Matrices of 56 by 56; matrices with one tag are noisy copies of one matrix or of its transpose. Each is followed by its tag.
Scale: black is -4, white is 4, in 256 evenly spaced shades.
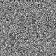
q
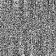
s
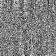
s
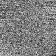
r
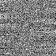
s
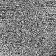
r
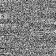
s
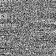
s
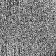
r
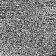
r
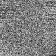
r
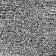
r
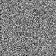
q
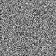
q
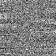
s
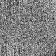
r
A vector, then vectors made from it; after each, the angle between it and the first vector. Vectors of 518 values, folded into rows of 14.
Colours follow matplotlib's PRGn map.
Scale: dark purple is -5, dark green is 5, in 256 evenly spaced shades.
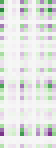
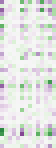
nearly opposite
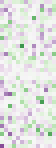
partly opposed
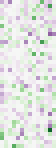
partly opposed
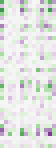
nearly parallel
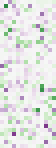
orthogonal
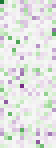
partly aligned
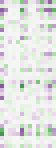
nearly opposite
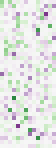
orthogonal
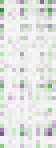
nearly parallel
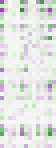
nearly opposite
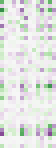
nearly parallel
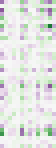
nearly opposite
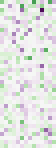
partly aligned
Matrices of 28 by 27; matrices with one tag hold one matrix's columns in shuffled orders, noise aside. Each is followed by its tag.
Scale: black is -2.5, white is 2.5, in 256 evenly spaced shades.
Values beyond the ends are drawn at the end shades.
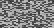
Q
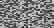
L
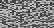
Q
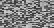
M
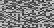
Q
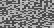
M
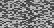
L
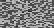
L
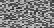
L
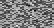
L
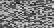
Q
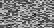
Q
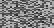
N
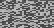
Q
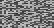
N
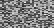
M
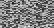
N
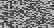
N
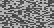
M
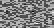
L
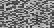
N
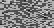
L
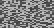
M
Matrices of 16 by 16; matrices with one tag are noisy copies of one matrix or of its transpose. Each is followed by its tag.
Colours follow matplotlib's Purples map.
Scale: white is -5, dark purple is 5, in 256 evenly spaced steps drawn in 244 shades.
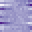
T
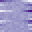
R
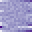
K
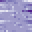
R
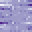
T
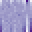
K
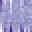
R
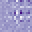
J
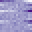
R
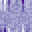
T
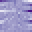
R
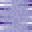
T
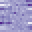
T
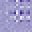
J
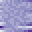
K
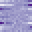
T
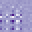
J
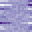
T
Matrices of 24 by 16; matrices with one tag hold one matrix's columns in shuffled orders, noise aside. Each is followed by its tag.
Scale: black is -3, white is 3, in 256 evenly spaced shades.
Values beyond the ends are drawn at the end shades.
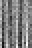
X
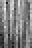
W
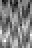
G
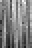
W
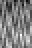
G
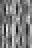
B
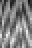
G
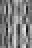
B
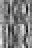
B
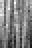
W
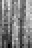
W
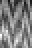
G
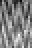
G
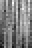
W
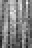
W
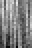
W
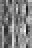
B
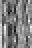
B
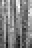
W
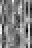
B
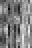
B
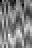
G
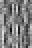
B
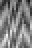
G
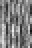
B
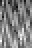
G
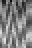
G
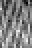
G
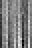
X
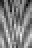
G
